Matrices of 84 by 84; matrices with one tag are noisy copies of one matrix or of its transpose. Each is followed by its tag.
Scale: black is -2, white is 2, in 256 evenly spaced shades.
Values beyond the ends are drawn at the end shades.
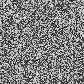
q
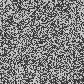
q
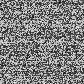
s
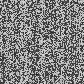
s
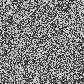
q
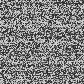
s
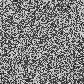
q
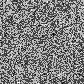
q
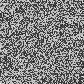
q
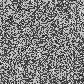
q
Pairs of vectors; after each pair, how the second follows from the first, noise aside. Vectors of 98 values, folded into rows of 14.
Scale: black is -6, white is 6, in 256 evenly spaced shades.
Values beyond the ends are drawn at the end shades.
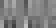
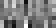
scaled up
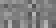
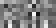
scaled up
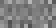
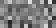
scaled up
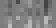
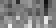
scaled up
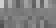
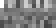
scaled up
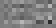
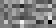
scaled up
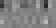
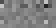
sign-scrambled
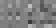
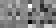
scaled up
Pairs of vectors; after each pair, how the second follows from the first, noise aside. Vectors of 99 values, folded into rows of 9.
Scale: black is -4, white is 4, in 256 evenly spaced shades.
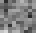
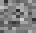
shuffled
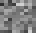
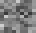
shuffled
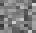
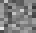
reversed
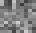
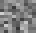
shuffled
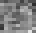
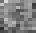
reversed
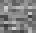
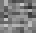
reversed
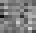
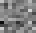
shuffled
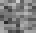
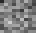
shuffled
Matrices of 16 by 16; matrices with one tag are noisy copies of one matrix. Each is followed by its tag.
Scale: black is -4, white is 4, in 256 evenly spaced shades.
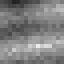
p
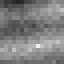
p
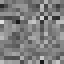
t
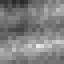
p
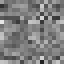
t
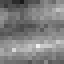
p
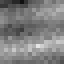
p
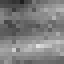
p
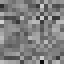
t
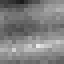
p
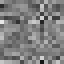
t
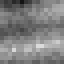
p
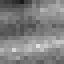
p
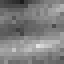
p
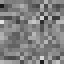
t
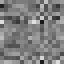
t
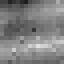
p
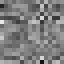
t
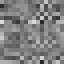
t
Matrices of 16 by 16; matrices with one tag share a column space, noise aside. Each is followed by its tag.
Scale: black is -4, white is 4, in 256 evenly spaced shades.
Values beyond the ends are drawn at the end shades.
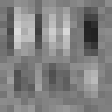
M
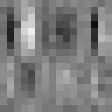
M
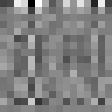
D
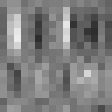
M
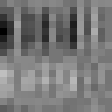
M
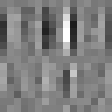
M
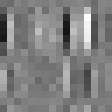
M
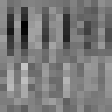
M
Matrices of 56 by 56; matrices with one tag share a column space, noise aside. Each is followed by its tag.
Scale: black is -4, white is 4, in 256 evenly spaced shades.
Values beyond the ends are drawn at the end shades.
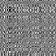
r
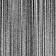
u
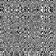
r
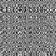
r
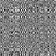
r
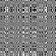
r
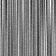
u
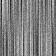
u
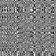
r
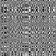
r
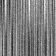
u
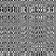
r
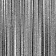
u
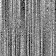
u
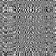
r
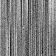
u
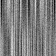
u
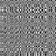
r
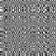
r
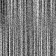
u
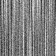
u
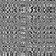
r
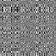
r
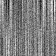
u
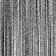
u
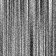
u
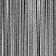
u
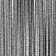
u
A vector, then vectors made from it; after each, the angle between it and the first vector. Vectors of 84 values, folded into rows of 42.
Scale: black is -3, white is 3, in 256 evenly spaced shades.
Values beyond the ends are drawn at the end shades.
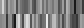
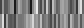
orthogonal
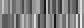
orthogonal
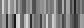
nearly parallel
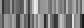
partly opposed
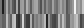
nearly opposite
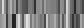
nearly parallel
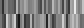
nearly opposite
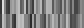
partly aligned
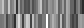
nearly parallel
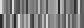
partly aligned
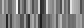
orthogonal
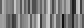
partly aligned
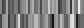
orthogonal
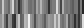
partly aligned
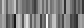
nearly parallel
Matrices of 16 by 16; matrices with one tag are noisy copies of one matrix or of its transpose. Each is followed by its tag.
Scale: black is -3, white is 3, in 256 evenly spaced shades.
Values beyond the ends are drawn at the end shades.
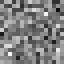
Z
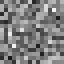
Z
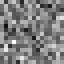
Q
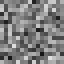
Z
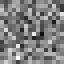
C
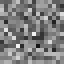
C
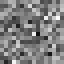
C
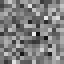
C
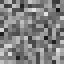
Z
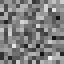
Z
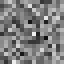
C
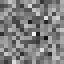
C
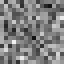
Q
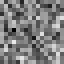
Q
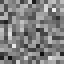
Z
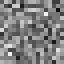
Z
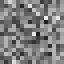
C
